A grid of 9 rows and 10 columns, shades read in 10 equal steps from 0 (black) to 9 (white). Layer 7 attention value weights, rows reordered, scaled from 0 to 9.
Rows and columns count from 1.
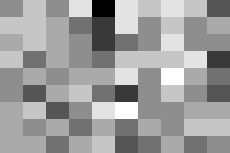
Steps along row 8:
down up down up down up down up same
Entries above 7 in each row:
3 1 1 1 2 0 2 0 0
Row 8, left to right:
6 5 6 4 6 4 6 5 7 7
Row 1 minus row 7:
-1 0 2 3 -8 -1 2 3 1 -3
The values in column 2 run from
3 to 7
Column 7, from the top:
7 5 5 7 5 5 5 6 4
